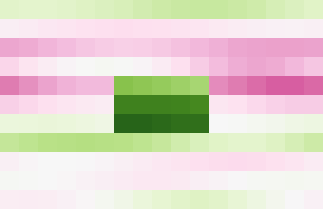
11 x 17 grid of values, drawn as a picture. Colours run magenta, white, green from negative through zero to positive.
Ninth with the lowest average: middle right. Grain: streaks across. Odd patch: higher, in the centre. Ninth with the highest average: centre.
